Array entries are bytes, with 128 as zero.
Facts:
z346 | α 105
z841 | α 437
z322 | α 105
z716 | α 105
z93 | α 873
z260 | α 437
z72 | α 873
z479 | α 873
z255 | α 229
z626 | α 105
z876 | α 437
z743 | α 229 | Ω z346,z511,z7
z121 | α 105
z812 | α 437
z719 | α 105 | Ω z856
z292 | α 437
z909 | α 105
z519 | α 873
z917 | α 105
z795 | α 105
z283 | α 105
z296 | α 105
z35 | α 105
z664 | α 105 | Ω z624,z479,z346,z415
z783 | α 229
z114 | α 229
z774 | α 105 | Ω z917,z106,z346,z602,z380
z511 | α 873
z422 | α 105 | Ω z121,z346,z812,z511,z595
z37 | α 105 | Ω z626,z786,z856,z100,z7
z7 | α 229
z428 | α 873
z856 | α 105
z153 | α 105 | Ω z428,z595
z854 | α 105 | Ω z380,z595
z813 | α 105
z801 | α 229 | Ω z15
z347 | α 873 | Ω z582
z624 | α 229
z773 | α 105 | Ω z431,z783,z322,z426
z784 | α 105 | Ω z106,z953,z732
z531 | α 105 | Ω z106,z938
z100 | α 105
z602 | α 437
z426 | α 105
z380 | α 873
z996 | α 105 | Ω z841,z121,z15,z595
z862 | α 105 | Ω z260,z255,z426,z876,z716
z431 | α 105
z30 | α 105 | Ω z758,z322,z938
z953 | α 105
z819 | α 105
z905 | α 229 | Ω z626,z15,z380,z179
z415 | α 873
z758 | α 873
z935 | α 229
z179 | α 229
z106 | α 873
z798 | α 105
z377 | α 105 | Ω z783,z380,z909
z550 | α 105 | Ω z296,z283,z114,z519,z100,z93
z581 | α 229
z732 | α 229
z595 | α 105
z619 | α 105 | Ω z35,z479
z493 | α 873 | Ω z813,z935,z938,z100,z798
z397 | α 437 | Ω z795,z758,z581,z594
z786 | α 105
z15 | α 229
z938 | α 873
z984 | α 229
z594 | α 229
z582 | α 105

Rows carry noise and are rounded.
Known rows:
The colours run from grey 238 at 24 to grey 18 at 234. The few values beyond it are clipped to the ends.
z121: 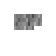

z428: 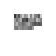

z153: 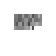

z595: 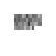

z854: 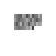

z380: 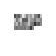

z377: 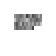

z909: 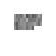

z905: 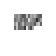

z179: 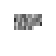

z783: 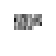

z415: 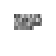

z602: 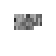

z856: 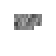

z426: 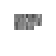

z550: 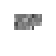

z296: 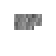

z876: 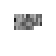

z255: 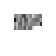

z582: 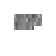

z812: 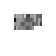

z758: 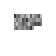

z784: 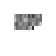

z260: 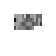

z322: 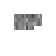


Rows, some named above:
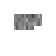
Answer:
z322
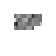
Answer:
z37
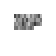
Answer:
z347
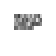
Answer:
z479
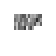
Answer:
z905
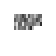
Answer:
z15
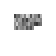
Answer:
z938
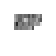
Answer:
z664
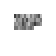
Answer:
z347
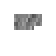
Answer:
z100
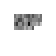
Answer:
z422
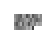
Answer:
z854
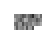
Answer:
z30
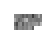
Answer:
z862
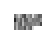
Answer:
z7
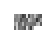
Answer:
z801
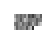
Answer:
z531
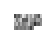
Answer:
z380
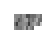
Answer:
z346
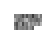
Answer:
z773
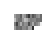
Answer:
z774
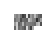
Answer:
z801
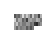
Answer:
z106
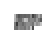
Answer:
z619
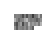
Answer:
z773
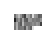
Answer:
z7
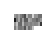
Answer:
z732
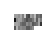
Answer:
z841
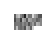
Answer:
z743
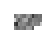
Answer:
z37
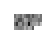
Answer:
z422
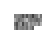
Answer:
z773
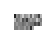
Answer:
z511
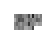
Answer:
z996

